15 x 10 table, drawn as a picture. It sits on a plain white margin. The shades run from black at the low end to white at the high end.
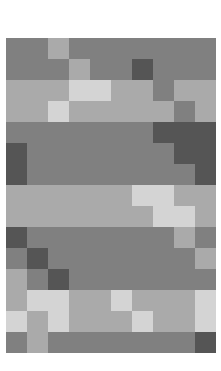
Calmest part: centre. Roughest part: bottom left. Stripes: horizontal, repeating 3 times.
